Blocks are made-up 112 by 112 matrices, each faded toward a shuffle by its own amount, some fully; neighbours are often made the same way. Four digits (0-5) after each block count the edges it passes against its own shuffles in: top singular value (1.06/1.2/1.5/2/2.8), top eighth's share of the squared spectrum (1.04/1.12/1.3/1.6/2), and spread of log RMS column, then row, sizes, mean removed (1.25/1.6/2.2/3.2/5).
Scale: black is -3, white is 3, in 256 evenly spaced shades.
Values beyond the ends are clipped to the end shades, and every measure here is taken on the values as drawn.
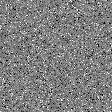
0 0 0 0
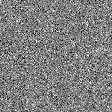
3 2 1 0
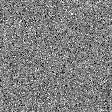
1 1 0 0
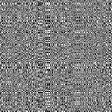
5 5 4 4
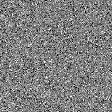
3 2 1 1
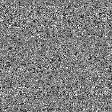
1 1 0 3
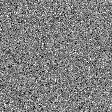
0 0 0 1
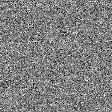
0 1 0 3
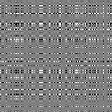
5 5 4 5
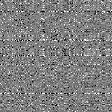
5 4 2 3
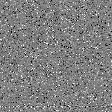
3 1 0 1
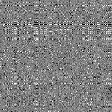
5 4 2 3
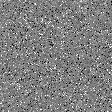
0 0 0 0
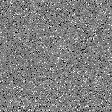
3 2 0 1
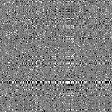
5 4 3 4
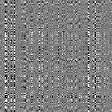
5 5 4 3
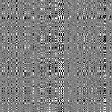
5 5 5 4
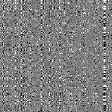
5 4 4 3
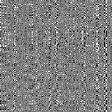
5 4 4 3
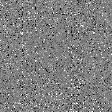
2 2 2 2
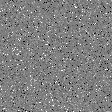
0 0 0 0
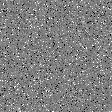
2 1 0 0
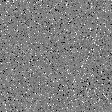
0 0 0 0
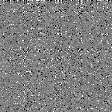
4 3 2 2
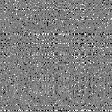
5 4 2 3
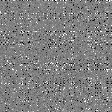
4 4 2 3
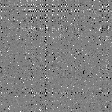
5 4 2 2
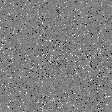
3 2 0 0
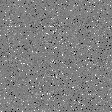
2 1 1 1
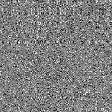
4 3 2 2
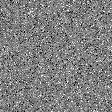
2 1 0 0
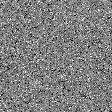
2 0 0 0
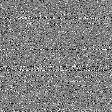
2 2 0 4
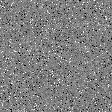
0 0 0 0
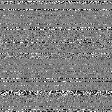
2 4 0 5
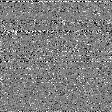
2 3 0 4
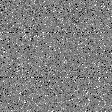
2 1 0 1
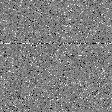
2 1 0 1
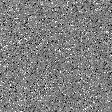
2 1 0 0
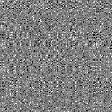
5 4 3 3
